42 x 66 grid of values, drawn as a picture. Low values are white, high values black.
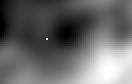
Mirror symmetry: none. Slope: up to the top left. Ninth with the lowest average: bottom right. Lone odd cells: 1, lower than its neighbours. Stripes: none.
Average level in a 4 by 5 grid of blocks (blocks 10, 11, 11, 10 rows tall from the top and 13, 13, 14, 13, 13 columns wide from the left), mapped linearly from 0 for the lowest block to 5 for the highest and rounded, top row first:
5 4 4 3 3
5 4 5 3 3
3 4 4 2 1
3 3 2 0 0
